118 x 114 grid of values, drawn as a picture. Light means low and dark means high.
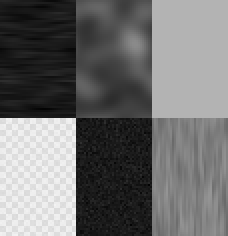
It is made of 2 by 3 panels. Panel 1,1: very high, streaked across, faint in contrast. Panel 1,2: high, smooth. Panel 1,3: low, flat. Panel 2,1: very low, checkered, faint in contrast. Panel 2,2: very high, fine-grained, faint in contrast. Panel 2,3: middling, streaked downward, faint in contrast.
